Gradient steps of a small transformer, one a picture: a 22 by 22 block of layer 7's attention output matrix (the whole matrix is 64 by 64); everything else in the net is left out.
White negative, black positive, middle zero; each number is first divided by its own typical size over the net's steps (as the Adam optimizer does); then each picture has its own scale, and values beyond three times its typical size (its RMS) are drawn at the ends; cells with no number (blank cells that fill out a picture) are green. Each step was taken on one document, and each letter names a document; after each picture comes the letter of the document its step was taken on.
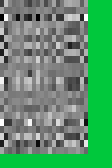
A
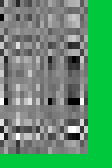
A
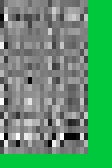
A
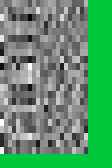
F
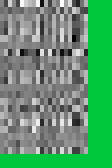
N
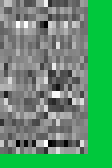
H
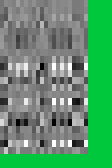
H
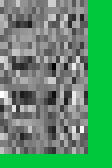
F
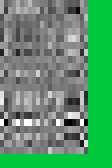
A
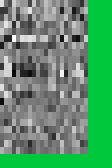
F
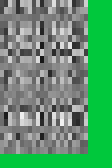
N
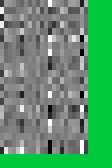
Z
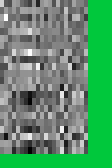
F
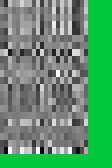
N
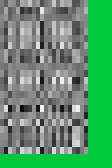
N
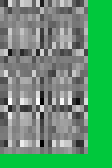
N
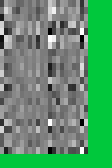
Z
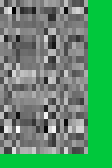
F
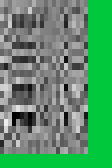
F
